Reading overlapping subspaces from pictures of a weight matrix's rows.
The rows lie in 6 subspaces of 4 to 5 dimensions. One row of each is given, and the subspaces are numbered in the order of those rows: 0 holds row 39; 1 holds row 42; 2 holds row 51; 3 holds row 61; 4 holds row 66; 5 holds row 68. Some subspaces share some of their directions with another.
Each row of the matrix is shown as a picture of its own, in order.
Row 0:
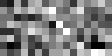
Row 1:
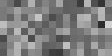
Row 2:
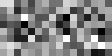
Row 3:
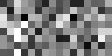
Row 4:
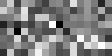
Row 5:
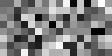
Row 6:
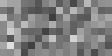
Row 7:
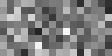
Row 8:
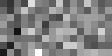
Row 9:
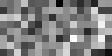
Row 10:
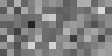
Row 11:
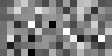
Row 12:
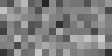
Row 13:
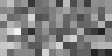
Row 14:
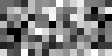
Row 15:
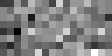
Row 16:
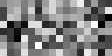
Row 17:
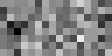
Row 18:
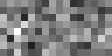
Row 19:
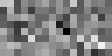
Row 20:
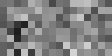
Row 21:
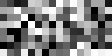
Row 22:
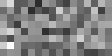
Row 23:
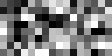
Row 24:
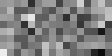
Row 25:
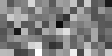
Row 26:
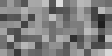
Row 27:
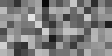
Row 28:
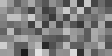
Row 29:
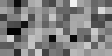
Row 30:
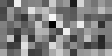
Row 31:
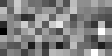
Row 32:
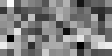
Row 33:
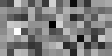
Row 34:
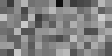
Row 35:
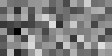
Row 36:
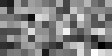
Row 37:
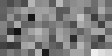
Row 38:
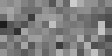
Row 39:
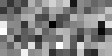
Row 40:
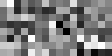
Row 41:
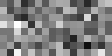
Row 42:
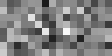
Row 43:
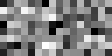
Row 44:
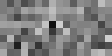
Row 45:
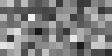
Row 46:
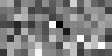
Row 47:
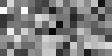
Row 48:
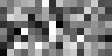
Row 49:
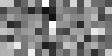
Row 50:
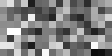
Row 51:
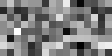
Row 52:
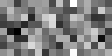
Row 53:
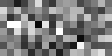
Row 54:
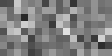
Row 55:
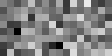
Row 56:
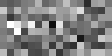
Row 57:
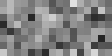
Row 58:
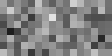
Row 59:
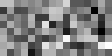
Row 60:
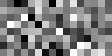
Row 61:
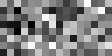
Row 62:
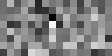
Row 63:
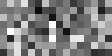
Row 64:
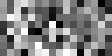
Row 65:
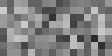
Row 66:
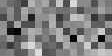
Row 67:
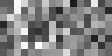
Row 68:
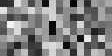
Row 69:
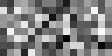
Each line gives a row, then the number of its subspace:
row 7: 1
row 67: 1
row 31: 0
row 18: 2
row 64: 1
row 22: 1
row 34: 5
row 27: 1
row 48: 1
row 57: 0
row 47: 5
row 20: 4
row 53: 3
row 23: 0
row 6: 1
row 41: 4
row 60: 3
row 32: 2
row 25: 1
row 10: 3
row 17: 3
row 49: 5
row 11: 4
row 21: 3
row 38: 0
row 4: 5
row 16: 3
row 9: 5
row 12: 5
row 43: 5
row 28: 1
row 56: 3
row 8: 0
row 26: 5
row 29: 1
